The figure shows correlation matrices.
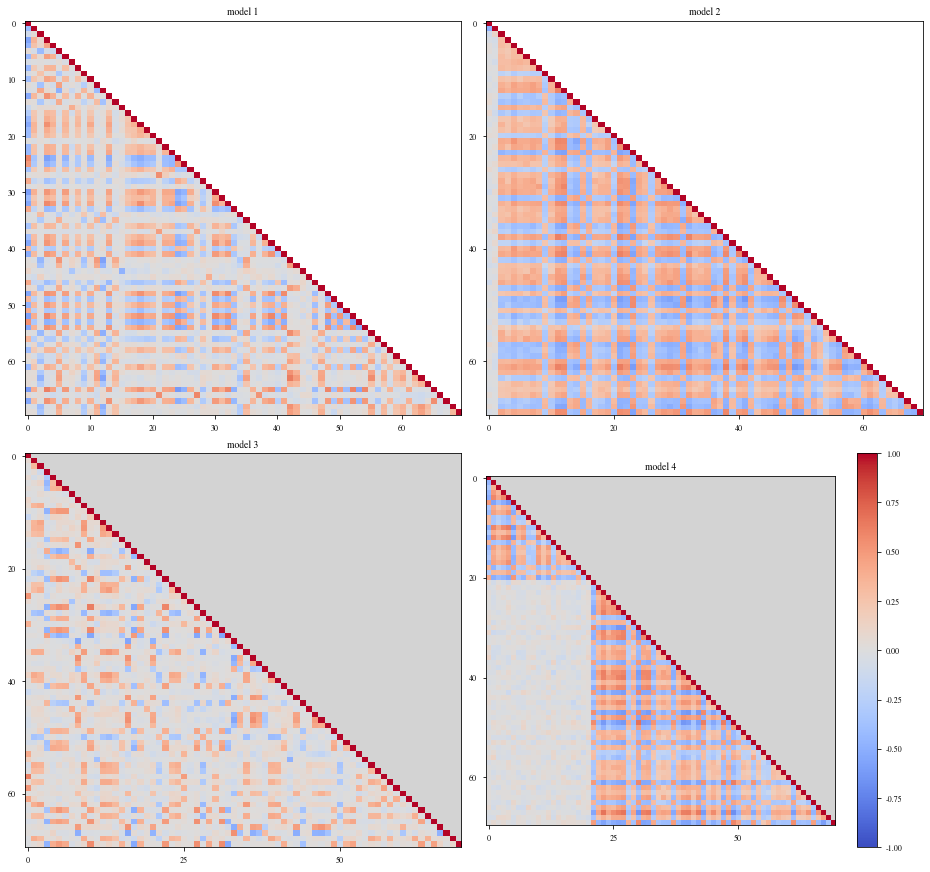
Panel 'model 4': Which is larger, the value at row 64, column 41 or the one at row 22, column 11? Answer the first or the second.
the first
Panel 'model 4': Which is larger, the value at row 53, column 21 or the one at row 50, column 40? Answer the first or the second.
the first
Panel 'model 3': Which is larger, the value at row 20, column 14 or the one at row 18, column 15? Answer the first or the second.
the second
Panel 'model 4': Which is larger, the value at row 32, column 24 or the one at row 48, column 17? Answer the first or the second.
the first
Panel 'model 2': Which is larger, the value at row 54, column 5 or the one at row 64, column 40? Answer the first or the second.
the second
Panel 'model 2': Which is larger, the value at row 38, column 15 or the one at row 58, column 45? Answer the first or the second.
the first
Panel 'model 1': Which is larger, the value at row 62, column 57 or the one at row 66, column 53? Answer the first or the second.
the first
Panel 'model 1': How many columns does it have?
70
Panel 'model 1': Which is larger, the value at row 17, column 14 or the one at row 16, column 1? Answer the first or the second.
the second
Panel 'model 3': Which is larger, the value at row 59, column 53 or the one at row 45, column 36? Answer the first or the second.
the first
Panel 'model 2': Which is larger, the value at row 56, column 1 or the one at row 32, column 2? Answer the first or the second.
the second
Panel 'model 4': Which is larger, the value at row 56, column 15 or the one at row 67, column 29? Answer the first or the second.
the second
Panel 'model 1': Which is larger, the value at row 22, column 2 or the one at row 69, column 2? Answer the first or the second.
the first
